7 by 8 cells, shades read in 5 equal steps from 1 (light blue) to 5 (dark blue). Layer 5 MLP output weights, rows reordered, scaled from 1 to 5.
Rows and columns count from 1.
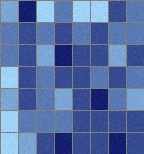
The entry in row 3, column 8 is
4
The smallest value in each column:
1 2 1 2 1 1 2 2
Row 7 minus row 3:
-2 -2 2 0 0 0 3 0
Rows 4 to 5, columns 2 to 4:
4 3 4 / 4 3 2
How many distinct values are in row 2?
2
